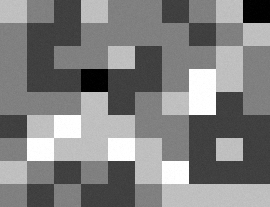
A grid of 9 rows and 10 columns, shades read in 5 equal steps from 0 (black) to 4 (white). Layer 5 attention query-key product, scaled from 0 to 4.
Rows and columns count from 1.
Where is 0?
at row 1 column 10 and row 4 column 4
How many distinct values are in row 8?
4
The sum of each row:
19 18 20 17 22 21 26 19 21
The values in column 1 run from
1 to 3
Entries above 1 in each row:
7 7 8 5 8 6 8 5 7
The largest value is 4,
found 6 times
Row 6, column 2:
3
